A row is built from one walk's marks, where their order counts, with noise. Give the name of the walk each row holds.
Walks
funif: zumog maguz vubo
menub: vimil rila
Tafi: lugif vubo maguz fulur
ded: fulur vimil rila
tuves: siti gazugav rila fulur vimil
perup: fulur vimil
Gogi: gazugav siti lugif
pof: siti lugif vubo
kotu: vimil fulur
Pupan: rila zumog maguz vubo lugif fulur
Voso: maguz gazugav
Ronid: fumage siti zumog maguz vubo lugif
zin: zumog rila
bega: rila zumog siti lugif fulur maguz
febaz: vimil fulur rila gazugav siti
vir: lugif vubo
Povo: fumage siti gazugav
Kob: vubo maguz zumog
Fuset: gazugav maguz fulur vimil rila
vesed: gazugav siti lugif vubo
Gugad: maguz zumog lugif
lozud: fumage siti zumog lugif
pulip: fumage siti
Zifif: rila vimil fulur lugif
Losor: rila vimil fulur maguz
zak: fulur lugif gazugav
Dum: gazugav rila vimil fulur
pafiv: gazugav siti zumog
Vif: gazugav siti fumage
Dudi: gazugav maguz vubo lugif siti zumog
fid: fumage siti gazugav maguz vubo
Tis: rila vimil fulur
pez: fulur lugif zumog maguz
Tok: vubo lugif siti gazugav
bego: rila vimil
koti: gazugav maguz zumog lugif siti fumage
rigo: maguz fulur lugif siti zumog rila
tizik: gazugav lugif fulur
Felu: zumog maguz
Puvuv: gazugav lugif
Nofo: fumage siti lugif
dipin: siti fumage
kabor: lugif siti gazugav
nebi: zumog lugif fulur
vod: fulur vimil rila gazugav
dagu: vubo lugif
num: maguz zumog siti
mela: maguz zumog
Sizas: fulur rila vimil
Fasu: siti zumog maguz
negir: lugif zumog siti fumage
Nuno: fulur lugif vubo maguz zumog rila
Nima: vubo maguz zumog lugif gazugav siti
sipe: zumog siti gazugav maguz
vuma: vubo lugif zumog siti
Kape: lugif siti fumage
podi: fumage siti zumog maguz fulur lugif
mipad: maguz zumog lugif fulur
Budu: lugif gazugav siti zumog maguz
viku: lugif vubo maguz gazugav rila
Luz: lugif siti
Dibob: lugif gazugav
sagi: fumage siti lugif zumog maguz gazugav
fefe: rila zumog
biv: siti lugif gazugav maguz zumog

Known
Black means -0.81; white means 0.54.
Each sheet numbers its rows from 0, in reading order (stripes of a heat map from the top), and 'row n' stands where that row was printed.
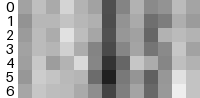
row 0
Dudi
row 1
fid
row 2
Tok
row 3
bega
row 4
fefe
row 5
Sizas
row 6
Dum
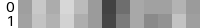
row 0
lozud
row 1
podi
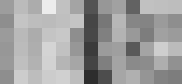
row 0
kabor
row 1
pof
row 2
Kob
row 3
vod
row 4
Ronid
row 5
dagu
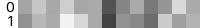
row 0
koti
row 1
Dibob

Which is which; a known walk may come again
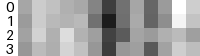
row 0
Tis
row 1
ded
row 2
Nofo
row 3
vod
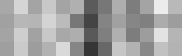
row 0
Kape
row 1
pez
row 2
negir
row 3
fefe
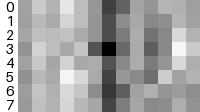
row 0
Gogi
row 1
biv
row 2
Tafi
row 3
menub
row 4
koti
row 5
Dibob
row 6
Gugad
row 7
Ronid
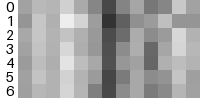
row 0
bega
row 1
Puvuv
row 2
mipad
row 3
febaz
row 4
Tok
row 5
podi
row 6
Budu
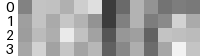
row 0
vir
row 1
rigo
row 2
kabor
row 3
Vif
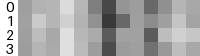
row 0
sipe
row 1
Zifif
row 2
Povo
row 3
sagi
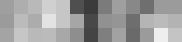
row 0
Felu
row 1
zak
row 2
Dum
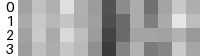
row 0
Nima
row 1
tizik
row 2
lozud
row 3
Nuno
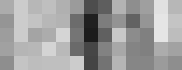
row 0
nebi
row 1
Sizas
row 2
zin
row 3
Fasu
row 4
pof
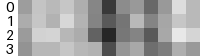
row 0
tuves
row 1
num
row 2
perup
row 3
fid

